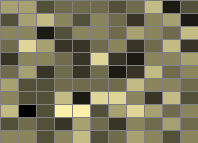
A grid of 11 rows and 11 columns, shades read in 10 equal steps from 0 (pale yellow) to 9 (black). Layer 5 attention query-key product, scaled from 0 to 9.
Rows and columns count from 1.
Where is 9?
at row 9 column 2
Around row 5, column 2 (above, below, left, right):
1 3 7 4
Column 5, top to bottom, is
5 6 4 7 7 7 5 8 0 3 2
